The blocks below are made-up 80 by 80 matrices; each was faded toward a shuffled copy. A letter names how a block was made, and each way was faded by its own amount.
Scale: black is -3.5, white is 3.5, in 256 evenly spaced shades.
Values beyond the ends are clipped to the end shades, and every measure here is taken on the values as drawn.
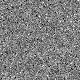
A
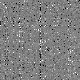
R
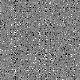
R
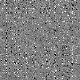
R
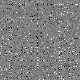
R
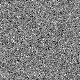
A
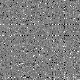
R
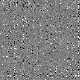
R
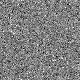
A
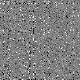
R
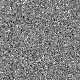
A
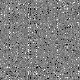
R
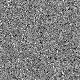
A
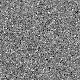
A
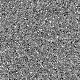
A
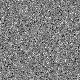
A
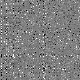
R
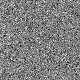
A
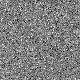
A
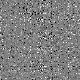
R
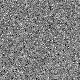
A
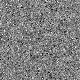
A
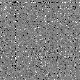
R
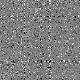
R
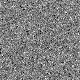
A
